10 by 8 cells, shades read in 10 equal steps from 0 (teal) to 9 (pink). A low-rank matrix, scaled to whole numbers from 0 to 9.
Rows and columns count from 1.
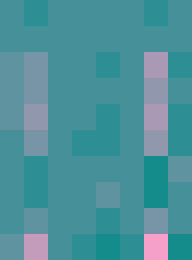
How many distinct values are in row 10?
6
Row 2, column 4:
2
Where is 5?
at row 4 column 7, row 5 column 2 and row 6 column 7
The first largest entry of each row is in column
1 1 7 7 7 7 8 5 7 7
